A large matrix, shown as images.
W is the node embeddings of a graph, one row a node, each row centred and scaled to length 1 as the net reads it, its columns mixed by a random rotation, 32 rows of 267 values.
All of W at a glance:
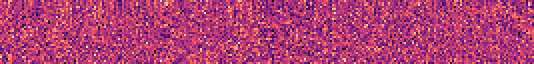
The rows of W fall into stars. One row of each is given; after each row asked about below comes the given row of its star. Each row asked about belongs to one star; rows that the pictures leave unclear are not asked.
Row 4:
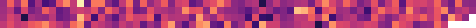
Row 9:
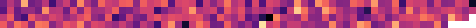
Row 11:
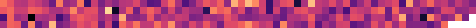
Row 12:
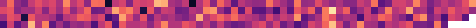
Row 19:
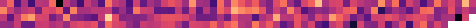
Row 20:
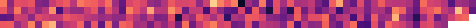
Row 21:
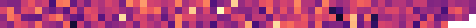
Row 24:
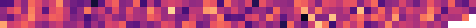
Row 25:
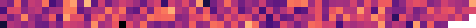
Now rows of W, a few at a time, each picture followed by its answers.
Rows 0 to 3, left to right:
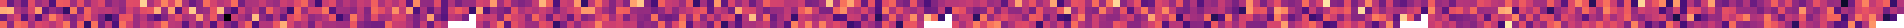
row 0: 21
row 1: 12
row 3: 11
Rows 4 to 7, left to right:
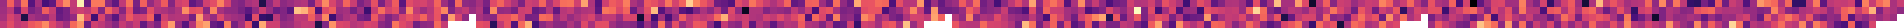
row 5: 20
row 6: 4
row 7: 11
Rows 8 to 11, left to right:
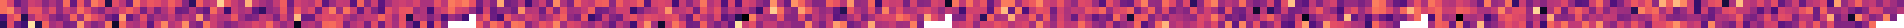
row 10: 20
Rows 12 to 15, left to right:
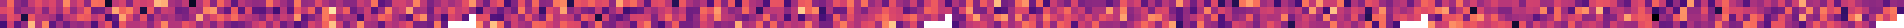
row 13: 9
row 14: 25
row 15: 24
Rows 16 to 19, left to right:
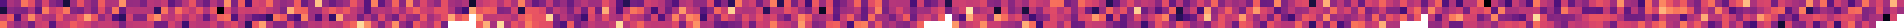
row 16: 9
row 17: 24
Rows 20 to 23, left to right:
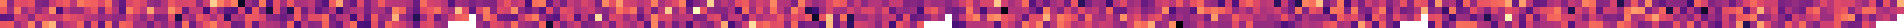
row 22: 25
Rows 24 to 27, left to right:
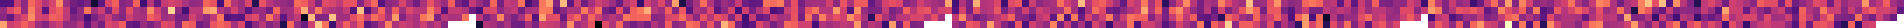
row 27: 11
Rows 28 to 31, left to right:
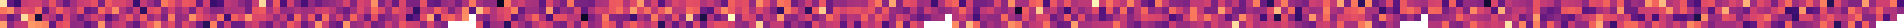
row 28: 24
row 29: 21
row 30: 21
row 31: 19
